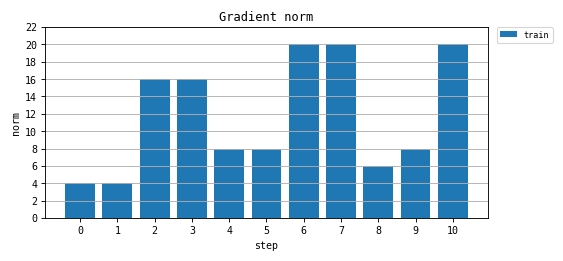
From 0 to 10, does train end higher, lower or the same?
higher
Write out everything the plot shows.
Title: Gradient norm
x-axis: step, ticks 0 1 2 3 4 5 6 7 8 9 10
y-axis: norm, ticks 0 2 4 6 8 10 12 14 16 18 20 22
Legend: train
Values:
train: 4 4 16 16 8 8 20 20 6 8 20
